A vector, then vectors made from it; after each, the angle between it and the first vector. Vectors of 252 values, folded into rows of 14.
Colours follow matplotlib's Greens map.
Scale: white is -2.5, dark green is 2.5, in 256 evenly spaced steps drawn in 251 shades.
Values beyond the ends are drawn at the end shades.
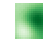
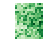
partly aligned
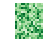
orthogonal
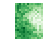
nearly opposite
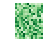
orthogonal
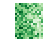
partly opposed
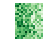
partly opposed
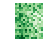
partly opposed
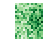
partly aligned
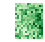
partly aligned
